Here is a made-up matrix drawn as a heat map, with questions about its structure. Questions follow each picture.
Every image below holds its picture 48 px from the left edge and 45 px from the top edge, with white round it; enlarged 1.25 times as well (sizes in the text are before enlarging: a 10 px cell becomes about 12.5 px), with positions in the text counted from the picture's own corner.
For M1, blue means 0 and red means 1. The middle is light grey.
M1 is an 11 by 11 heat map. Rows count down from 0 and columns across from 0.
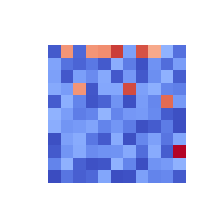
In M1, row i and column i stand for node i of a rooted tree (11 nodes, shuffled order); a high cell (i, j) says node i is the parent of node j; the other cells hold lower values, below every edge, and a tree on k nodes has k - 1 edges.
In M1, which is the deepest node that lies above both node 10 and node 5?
0
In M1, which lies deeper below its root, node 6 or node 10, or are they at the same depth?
the same depth
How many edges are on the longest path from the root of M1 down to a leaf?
2
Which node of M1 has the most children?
0
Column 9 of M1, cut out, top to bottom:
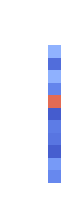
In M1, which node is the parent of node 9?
4
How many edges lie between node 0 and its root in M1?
0
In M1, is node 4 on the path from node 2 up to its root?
no
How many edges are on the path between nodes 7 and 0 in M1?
1
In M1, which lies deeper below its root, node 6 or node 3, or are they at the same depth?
node 6
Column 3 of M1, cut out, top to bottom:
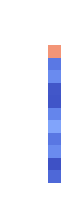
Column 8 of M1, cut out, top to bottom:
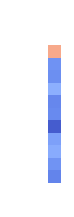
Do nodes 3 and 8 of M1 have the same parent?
yes
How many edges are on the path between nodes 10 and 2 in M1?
4
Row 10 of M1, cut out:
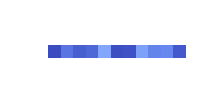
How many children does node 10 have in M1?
0
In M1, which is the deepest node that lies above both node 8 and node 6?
0
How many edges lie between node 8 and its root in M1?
1
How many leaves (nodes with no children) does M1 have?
7
